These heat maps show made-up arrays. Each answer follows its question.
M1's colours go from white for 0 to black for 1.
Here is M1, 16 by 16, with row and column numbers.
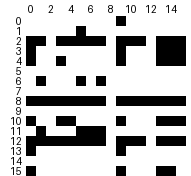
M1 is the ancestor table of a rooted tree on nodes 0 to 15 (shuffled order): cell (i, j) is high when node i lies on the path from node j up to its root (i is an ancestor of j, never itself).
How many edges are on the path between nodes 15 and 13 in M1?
1
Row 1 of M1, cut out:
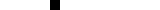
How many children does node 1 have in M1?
1
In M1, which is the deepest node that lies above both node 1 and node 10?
2
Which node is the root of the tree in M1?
8
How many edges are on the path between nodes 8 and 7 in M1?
5
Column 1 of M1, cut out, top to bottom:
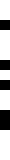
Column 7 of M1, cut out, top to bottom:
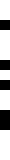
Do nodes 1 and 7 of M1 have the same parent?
yes
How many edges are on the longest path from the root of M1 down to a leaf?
9
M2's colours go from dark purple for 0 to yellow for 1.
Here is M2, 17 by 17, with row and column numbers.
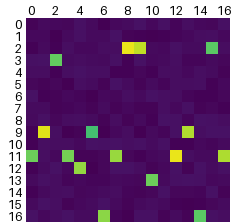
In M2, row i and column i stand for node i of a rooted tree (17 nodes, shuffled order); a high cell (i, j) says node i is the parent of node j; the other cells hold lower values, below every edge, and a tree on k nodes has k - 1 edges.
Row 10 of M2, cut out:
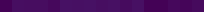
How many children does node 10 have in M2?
0
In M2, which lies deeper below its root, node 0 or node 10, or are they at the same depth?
node 10
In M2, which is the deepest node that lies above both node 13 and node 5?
9
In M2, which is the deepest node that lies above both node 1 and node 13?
9
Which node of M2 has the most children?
11
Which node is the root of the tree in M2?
11
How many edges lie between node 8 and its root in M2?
3
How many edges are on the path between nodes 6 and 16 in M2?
1
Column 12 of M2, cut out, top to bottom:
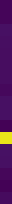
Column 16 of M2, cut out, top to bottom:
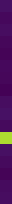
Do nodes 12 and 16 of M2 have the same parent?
yes
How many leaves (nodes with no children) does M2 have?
10
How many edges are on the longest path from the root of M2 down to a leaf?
5
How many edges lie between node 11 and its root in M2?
0
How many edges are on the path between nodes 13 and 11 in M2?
4
